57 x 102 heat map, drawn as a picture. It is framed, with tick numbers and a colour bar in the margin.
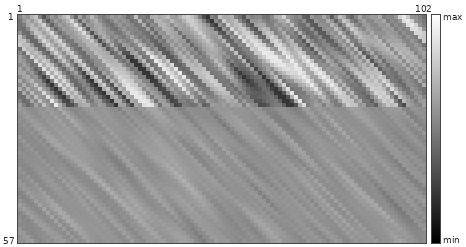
Streaks slant down to the right. The bottom part is calmer, past a seam about 40% of the way down. The distribution is heavy-tailed on both sides. Overall the values sit about 60% of the way up the scale.
